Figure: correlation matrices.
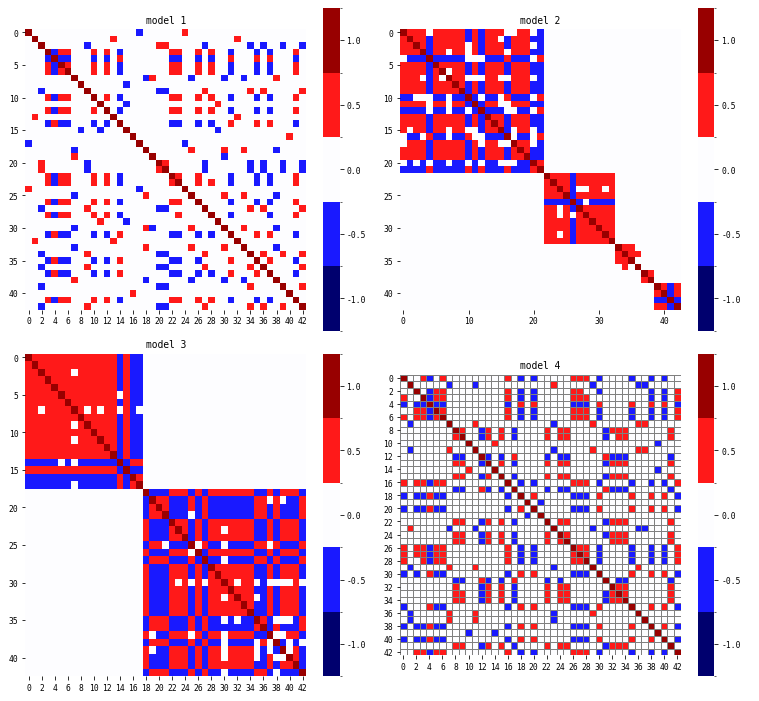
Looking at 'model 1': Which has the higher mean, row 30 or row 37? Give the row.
30
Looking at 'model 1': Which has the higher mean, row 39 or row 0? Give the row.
0
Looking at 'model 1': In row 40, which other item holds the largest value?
16
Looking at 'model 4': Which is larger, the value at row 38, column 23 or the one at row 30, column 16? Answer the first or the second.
the first
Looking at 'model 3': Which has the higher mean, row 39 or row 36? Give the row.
39
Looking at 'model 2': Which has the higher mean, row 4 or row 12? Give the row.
4
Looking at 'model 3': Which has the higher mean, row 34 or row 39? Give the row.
34
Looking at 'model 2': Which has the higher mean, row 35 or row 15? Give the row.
15
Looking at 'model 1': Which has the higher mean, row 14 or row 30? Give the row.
30
